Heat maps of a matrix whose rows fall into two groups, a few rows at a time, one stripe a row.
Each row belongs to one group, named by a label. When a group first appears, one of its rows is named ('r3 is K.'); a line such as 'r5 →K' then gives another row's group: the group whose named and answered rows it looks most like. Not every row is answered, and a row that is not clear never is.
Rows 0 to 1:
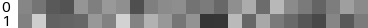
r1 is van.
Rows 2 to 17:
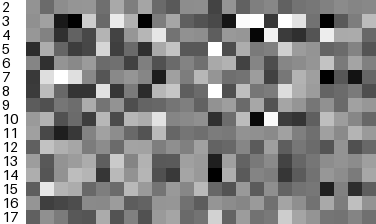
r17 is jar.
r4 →van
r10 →van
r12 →van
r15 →van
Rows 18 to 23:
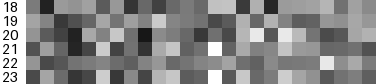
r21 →jar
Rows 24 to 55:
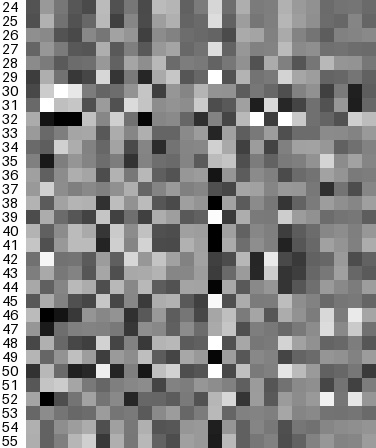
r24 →jar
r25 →jar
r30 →van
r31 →van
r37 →van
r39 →jar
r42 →van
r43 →van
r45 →jar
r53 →jar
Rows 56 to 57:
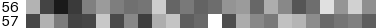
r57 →jar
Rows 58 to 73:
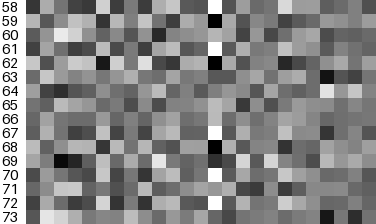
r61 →jar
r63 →van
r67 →jar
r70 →jar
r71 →van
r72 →jar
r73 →van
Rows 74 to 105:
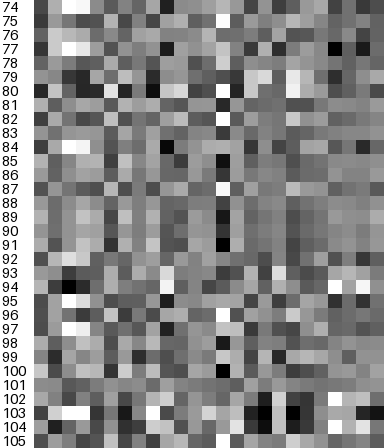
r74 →van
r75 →jar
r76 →van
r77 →van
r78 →jar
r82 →jar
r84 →van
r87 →jar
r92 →van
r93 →van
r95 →van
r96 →jar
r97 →van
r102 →van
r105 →jar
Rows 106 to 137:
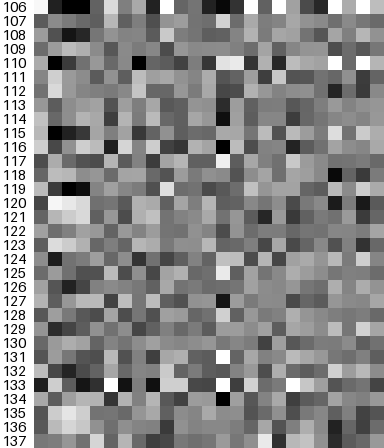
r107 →jar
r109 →van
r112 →van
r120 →van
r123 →van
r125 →jar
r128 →jar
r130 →van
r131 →jar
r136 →van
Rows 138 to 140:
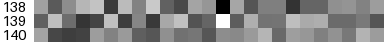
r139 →jar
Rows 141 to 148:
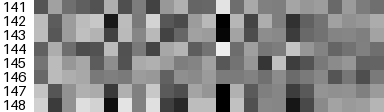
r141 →jar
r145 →van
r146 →van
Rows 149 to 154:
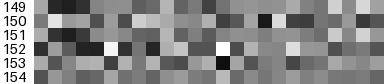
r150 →van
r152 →jar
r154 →jar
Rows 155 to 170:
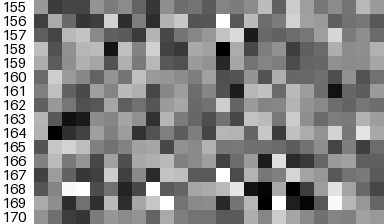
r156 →jar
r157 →van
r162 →jar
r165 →van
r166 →van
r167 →jar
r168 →van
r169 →van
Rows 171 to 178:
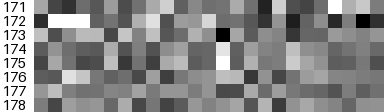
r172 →van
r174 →jar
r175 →jar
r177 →van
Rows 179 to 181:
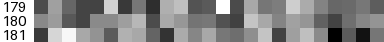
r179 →jar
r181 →van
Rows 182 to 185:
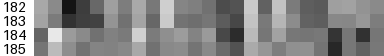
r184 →van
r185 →van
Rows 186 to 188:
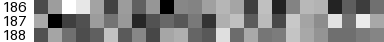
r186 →van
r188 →jar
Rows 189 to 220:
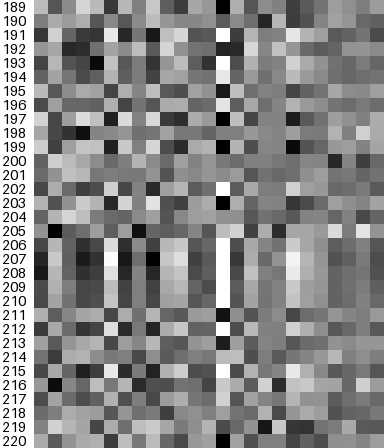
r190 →van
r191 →jar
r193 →jar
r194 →jar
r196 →jar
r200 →van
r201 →van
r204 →van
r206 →jar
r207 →jar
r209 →jar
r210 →jar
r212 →jar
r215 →jar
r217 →jar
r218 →van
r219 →van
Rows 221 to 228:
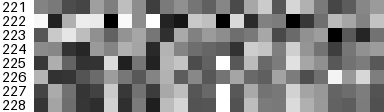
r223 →van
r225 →jar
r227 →jar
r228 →jar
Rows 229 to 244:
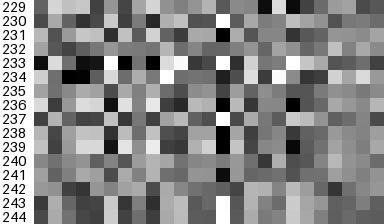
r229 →van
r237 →jar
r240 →van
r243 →jar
